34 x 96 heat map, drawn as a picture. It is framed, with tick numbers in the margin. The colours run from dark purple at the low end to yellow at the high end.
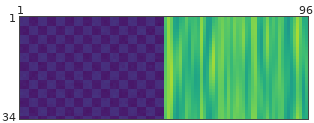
It is made of 1 by 2 panels. Panel 1,1: very low, checkered, faint in contrast. Panel 1,2: high, streaked downward.
